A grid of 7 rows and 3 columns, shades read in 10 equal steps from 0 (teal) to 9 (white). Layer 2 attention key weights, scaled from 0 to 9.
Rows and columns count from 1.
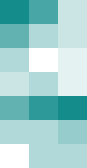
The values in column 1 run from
0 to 9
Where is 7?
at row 1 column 3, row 2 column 3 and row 4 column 1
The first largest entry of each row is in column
3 3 2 3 1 1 1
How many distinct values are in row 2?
3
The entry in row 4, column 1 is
7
